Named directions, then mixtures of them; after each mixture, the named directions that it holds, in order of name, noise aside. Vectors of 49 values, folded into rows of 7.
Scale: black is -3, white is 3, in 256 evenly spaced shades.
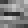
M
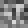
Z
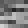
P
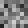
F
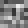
M, P, Z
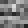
F, M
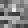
F, M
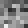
F, P, Z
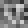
Z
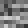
F, M, P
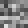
F, M, P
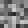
F, M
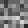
F, M, P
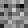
F, Z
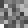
F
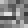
M, P, Z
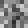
F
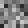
F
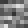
M, P, Z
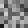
F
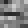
M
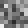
F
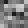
F, M, Z
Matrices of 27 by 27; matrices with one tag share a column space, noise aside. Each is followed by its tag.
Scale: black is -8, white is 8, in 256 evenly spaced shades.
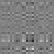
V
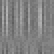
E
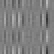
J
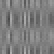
J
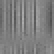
E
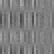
J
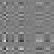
V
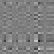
V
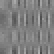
J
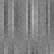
E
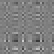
V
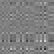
V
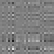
V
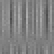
E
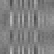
J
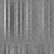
E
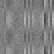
J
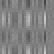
J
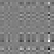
V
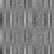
J
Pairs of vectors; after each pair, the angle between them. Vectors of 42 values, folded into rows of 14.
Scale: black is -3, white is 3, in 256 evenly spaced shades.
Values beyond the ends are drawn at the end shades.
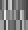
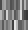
orthogonal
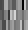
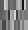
nearly parallel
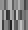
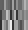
nearly opposite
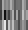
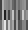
nearly parallel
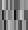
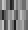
partly aligned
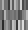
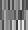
nearly parallel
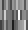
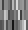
nearly parallel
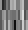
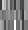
nearly opposite
